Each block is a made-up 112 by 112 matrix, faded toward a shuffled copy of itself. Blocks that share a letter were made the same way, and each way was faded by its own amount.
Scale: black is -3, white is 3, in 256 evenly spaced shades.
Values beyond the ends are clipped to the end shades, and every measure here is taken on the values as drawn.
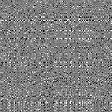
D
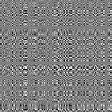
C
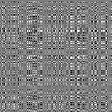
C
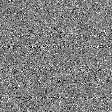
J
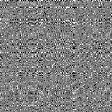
D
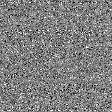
J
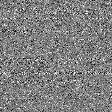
J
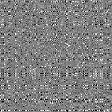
D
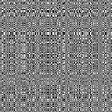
C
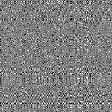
D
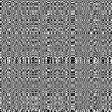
C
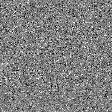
J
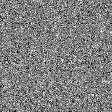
J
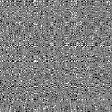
D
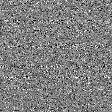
J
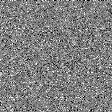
J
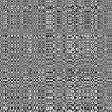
C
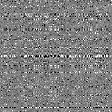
D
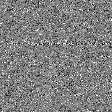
J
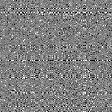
D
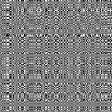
C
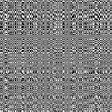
C
